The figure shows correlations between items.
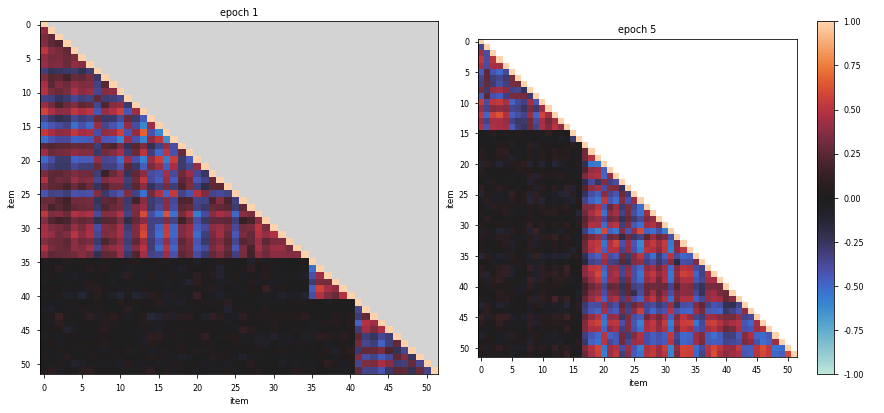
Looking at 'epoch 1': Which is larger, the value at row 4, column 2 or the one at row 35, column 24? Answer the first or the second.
the first
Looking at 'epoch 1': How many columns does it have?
52
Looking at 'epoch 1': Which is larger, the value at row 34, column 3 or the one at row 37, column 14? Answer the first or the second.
the first
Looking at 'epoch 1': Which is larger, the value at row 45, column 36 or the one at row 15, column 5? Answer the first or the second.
the first
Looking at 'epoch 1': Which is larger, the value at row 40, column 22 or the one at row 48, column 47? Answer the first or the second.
the first
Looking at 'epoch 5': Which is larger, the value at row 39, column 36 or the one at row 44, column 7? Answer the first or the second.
the second
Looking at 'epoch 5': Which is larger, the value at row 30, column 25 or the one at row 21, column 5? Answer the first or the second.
the second
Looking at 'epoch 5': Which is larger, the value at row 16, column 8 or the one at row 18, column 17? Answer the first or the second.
the second
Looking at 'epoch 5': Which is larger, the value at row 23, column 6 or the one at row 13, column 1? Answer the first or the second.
the first
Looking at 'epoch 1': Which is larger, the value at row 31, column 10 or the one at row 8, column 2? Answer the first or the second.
the first
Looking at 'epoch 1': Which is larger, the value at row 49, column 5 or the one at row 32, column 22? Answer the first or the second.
the second
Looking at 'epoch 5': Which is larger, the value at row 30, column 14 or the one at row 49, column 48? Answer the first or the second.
the second
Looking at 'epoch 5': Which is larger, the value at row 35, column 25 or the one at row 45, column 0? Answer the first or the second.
the first
